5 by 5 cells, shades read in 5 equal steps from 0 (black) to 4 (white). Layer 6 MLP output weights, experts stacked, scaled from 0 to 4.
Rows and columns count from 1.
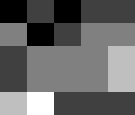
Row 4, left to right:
1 2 2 2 3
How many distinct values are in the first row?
2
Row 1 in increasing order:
0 0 1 1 1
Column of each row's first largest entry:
2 1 5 5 2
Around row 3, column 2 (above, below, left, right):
0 2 1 2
